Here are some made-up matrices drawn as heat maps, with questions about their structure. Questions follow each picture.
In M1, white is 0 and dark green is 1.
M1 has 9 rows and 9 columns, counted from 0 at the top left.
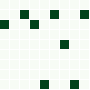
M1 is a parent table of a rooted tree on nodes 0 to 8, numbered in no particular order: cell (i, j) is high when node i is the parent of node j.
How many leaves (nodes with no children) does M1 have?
5
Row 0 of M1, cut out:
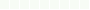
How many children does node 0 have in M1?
0
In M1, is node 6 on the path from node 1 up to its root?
no
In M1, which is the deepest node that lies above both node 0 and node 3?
2
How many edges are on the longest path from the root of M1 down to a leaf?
3
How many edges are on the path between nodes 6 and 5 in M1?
4
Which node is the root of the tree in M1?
1
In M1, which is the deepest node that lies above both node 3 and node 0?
2
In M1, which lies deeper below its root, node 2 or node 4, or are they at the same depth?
node 4
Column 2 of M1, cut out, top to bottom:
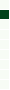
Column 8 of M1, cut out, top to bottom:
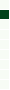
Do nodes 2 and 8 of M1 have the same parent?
yes
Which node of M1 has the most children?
1
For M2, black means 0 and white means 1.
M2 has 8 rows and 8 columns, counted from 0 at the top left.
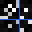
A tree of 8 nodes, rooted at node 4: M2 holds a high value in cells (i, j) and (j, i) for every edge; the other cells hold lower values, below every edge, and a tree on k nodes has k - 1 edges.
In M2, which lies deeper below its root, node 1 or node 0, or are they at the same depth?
the same depth
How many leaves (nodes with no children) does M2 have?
4
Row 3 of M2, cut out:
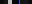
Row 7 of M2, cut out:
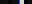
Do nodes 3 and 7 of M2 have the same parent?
no
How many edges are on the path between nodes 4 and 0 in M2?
1
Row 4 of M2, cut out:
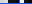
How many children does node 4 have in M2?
3
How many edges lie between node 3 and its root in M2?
3
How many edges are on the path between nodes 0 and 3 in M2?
4
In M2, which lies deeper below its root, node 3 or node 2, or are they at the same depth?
node 3
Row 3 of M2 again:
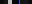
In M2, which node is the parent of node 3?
2
